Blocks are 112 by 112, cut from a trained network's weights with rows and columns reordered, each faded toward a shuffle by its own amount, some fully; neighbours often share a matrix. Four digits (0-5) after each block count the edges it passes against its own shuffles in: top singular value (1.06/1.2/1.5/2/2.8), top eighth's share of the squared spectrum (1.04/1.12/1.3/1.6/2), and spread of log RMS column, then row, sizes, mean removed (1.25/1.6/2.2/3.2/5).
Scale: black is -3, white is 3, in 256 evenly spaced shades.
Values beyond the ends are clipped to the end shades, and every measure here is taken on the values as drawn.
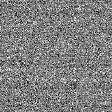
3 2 2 0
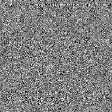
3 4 2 3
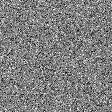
0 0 0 0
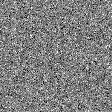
0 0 0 0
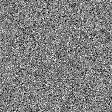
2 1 0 0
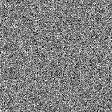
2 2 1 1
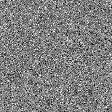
2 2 1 1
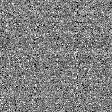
2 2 2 0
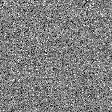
1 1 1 0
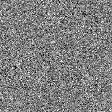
2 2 0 1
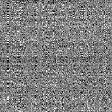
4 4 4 2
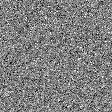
0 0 0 0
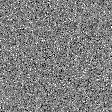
0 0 0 0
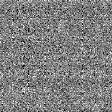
3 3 3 1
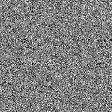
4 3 0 2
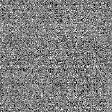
3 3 3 1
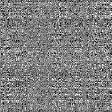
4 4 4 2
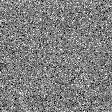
1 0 0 0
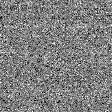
2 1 1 0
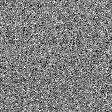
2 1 1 0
